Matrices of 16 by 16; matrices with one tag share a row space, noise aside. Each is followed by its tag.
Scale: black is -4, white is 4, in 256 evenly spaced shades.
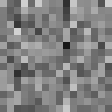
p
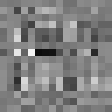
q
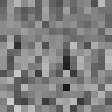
p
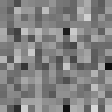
p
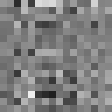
q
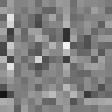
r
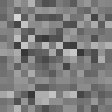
q
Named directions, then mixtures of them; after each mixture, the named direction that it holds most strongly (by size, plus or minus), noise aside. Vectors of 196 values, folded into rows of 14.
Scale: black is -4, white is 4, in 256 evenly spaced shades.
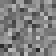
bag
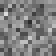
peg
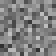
bag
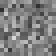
peg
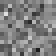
peg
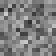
peg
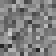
bag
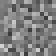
bag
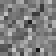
bag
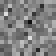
peg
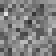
peg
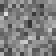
peg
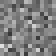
bag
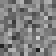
bag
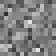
bag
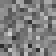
bag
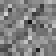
peg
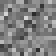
bag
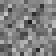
peg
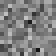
bag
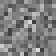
bag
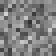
peg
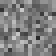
peg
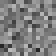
bag
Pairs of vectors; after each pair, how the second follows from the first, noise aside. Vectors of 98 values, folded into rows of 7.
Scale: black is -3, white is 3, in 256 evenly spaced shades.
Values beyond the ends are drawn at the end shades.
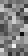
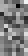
shuffled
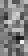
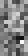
copied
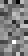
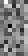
shuffled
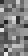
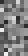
copied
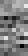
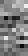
copied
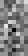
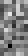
shuffled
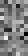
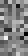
copied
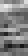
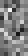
shuffled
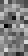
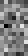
copied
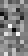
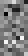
shuffled
